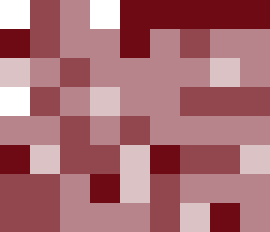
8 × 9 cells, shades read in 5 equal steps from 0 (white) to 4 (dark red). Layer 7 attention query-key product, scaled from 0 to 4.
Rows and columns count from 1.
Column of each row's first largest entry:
5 1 3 2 3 1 4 8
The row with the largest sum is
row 1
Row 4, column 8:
3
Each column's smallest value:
0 1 2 0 1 2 1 1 1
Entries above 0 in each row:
7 9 9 8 9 9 9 9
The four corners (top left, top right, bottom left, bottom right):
0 4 3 2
